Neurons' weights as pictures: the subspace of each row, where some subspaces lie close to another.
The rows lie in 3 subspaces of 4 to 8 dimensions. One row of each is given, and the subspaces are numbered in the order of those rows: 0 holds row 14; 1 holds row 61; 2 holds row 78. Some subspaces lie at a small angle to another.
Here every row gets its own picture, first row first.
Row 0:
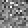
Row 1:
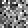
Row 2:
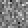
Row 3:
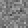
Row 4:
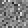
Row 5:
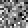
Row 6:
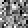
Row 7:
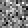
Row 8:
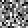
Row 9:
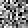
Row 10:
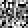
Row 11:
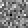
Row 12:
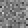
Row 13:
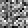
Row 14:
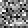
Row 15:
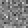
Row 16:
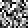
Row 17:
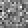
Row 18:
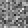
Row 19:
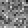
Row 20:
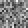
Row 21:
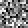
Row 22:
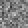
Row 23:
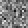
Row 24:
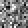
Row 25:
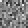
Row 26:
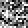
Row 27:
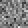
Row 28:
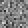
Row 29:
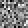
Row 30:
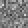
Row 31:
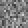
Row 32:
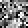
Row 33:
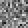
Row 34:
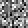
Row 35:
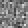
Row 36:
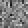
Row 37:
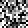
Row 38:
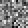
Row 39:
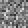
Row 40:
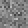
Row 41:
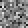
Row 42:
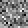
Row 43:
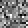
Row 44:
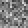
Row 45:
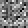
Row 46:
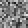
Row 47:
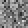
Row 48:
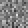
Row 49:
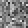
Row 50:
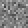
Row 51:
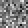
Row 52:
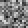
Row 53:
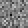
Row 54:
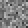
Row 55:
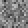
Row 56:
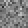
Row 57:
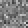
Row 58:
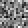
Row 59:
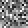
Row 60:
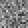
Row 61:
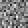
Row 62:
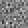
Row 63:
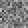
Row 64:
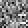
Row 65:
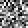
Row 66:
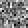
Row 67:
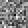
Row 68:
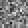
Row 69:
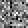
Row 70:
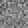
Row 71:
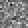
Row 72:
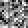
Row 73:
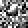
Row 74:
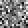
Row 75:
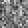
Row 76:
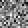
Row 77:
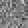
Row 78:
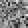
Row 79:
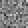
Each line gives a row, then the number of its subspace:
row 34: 0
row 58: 0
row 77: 1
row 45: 0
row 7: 2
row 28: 2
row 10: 0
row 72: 1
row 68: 2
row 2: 0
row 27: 0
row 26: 1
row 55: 1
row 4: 2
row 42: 0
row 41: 2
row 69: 2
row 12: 2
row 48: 0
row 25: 2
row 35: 0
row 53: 0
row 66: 2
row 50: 0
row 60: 1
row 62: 2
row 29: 0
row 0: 2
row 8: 0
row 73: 2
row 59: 1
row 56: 2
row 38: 0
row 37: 1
